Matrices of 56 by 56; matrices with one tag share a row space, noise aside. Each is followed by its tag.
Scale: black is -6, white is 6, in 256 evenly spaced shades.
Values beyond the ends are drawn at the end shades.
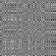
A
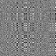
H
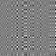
H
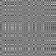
A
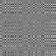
A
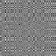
A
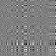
H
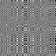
H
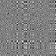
H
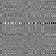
A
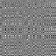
A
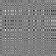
A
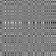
A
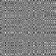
A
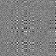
H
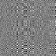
H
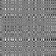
A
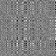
H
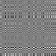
A
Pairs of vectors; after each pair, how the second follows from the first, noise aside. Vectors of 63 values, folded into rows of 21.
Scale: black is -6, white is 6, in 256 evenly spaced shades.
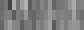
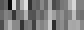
scaled up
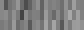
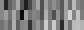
scaled up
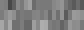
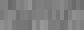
shrunk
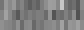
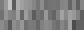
shuffled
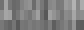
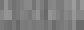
shrunk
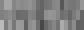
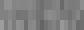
shrunk
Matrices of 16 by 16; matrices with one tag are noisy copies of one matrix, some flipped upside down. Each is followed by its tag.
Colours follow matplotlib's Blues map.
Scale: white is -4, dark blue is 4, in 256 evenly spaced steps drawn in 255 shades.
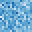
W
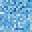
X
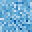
X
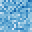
X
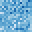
X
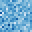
W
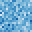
W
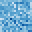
X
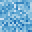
X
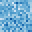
X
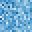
W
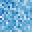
W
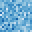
W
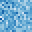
W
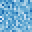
W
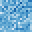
X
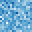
W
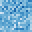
X
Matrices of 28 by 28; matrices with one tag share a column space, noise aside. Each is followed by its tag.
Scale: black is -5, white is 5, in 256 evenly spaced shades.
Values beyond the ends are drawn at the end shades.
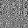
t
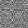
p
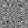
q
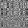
t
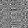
p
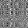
t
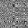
q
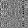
t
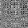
t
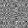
q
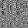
t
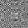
p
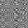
p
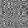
t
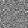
p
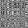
t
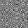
p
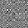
p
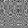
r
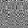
r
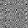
p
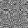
p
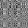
t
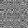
p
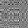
p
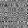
q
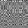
r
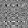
q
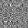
q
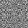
p
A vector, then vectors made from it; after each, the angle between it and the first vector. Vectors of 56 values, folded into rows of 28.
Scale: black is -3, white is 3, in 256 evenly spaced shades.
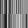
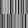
orthogonal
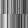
nearly opposite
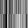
nearly parallel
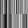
nearly parallel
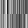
nearly opposite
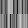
orthogonal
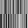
partly aligned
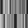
orthogonal
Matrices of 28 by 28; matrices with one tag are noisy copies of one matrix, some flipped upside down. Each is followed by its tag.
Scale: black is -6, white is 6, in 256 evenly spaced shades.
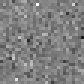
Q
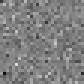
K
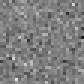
Q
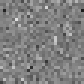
K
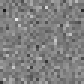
K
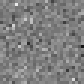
Q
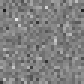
K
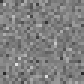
K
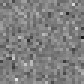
Q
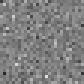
K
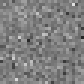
Q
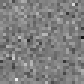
Q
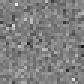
Q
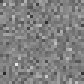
K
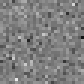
Q
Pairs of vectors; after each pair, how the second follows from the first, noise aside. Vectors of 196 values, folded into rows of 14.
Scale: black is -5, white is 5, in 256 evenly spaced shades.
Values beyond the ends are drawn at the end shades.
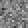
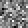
scaled up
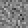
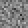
copied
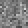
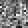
scaled up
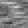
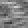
copied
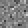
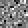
scaled up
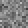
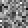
scaled up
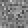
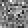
scaled up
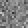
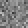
copied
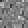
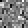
scaled up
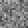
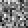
scaled up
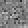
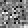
scaled up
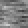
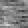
copied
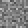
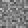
copied
